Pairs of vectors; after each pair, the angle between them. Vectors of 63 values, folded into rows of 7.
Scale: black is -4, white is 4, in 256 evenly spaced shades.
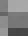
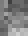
nearly opposite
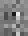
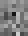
nearly parallel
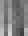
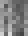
nearly parallel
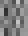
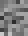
orthogonal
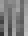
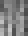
nearly opposite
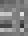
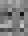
nearly opposite
